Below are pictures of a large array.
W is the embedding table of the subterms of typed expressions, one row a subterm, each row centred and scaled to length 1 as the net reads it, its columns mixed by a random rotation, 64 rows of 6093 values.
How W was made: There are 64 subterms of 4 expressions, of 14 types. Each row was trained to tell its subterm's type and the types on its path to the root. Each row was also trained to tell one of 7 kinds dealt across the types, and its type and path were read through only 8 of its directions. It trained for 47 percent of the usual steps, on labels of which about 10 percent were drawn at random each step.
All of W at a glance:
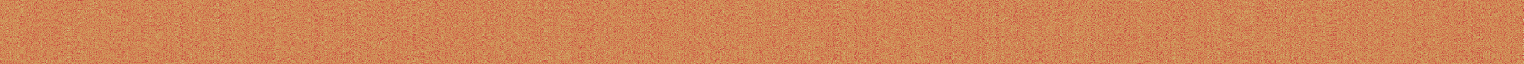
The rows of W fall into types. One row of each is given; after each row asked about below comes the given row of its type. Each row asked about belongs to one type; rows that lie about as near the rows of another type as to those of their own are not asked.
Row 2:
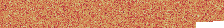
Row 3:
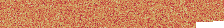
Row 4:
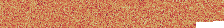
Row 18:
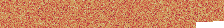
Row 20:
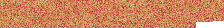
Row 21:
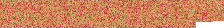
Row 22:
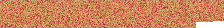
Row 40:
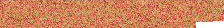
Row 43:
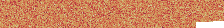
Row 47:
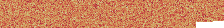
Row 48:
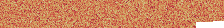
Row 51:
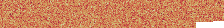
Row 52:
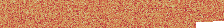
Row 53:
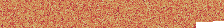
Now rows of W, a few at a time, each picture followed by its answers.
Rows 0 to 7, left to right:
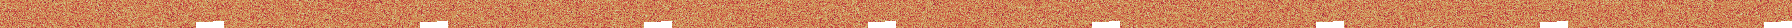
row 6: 2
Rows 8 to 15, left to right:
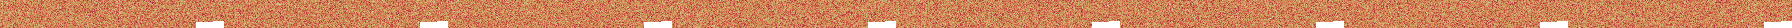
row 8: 20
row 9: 43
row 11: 22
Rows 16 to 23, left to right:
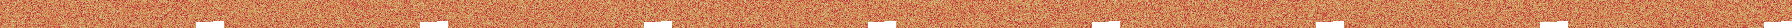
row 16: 21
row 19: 52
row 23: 40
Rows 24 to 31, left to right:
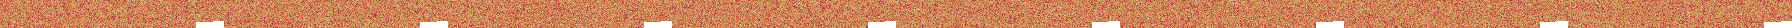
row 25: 47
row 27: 48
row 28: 52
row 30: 52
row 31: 20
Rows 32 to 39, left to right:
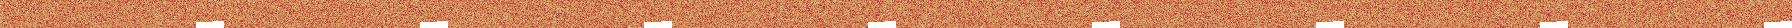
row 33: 18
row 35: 48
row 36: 22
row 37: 3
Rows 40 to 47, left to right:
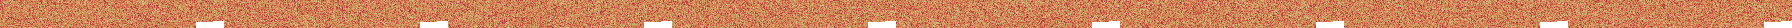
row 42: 22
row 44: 20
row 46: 40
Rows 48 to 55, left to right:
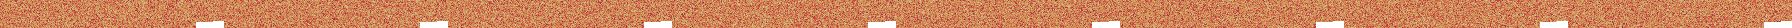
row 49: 43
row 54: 52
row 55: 2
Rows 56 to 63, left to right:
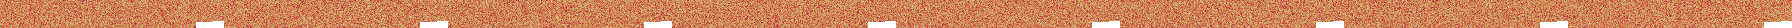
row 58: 20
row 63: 43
